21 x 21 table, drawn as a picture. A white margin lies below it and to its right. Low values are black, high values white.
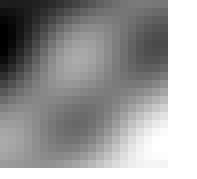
There are no lone odd cells. Values rise toward the bottom right. The bottom right is the ninth with the highest average. The ninth with the lowest average is the top left.
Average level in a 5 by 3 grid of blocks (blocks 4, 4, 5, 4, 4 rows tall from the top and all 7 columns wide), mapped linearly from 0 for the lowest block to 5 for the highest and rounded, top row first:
022
132
232
324
335
